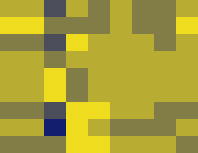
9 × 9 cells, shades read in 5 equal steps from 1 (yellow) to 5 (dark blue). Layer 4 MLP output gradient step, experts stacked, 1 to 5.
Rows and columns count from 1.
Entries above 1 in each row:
9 6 8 9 8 8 7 8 7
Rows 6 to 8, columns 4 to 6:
3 2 2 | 1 1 2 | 1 2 3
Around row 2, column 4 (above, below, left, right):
2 1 3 3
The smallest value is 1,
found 11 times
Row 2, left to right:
1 1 3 3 3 2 3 3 1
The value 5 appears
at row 8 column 3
